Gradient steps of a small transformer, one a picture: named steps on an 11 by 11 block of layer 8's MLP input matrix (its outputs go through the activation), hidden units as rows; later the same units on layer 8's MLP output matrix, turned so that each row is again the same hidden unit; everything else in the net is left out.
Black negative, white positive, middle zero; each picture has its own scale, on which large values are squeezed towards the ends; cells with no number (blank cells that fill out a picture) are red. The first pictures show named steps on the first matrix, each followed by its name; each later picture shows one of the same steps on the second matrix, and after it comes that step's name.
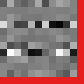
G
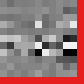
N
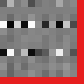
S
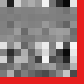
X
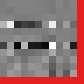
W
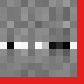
W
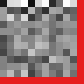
X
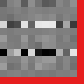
S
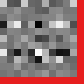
G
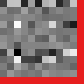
G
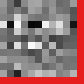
N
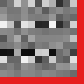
G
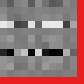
S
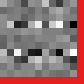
G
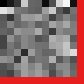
X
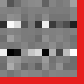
S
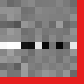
W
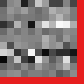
G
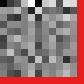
X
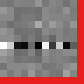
W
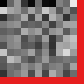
X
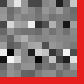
G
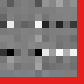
S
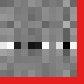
W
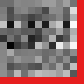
N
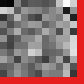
X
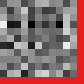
N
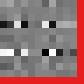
S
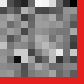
X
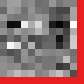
N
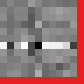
W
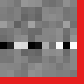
W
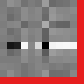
W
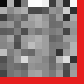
X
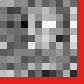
N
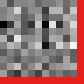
N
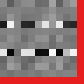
S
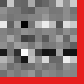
G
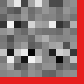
G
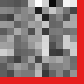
X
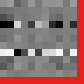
S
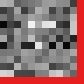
N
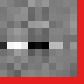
W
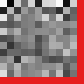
X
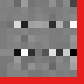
S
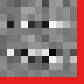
G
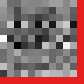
N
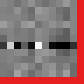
W
